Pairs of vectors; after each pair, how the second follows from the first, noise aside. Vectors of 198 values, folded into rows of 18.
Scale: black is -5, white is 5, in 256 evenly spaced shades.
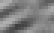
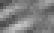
negated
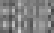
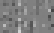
partly zeroed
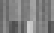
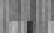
negated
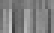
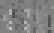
partly zeroed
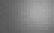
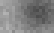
negated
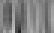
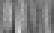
negated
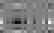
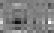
copied
